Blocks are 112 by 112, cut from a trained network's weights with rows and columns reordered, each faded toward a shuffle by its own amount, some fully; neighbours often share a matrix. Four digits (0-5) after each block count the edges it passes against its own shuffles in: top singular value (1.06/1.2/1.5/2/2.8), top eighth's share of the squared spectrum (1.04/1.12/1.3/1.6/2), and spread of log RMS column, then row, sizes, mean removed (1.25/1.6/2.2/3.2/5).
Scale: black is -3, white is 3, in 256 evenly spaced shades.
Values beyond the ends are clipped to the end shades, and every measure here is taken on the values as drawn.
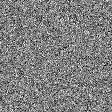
0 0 0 0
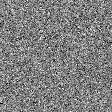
0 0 0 0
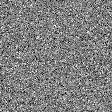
0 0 0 0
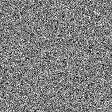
1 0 0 0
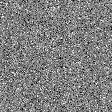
0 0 0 0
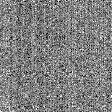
3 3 0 3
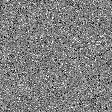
0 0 0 0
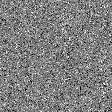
1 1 1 0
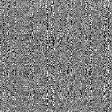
4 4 4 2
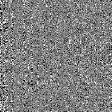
3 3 4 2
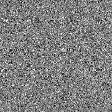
2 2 0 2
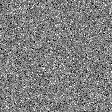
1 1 0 0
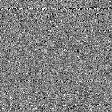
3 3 1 3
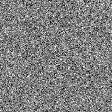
2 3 1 1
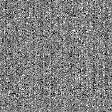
3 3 1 3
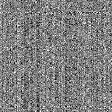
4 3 1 3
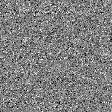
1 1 0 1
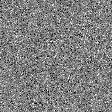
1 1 0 1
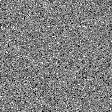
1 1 0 1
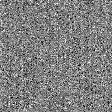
2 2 0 1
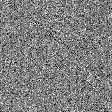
1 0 0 0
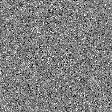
2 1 1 0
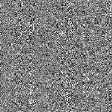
4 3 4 1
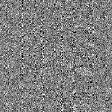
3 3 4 1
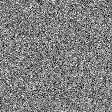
1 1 0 0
